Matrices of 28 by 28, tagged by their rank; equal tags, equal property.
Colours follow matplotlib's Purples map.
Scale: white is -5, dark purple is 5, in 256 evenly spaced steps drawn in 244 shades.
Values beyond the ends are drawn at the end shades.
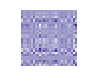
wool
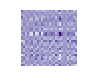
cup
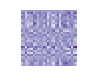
cup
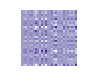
wool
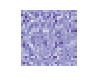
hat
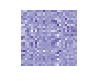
hat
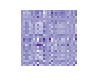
cup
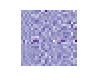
hat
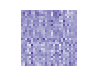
hat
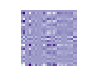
wool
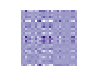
wool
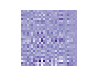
cup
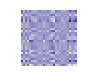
wool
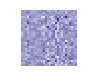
hat
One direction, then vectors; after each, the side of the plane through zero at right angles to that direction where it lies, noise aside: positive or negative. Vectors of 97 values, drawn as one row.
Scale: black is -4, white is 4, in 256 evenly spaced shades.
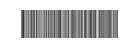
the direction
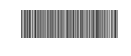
negative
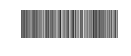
positive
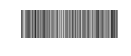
negative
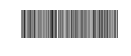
positive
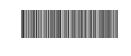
positive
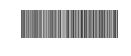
positive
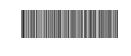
positive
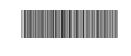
negative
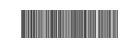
positive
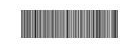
negative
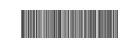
positive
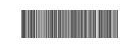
positive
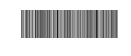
negative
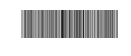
negative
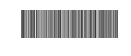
positive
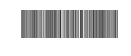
positive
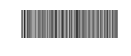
negative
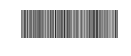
negative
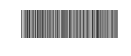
negative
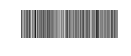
negative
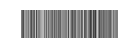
positive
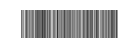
negative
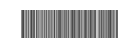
positive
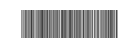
negative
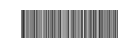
positive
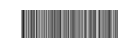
positive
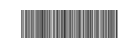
negative
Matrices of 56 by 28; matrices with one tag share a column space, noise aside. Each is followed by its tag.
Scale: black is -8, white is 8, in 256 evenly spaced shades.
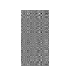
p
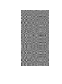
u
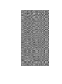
p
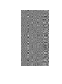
u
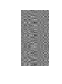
u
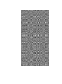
u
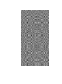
u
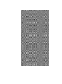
u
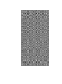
p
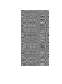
u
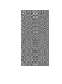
p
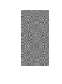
u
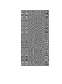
p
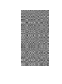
u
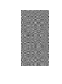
u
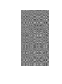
u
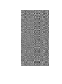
p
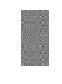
u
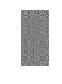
p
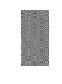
p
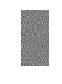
u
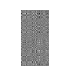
p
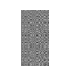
u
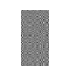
u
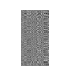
p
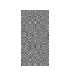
u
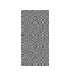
u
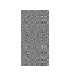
u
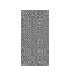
p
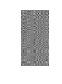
p
